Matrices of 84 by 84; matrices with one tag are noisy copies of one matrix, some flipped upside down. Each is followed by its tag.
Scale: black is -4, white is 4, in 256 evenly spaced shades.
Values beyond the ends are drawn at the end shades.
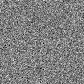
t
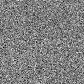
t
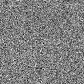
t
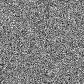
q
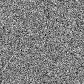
q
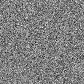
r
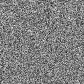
q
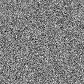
r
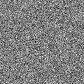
r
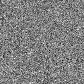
q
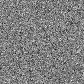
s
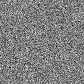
r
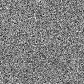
t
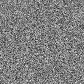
r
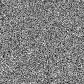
q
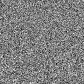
q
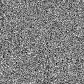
q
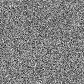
t
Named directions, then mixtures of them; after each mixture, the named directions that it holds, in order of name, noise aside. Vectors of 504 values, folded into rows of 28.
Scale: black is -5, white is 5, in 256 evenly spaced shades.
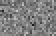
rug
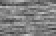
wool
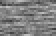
wool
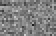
rug, wool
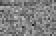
rug, wool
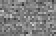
rug, wool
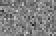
rug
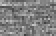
rug, wool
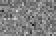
rug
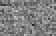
rug, wool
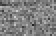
rug, wool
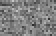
rug, wool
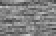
wool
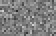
rug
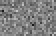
rug
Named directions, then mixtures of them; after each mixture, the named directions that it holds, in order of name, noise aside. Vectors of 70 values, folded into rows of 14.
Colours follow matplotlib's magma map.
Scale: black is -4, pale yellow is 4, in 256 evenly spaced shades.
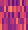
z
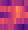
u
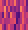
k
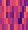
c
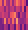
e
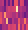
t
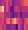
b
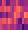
c, u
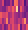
t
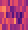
b, c, k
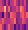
k, u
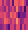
e, t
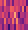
e, z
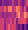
e, u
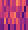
e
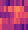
u, z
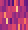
t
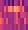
t, u, z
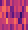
b, c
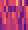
c, e, z
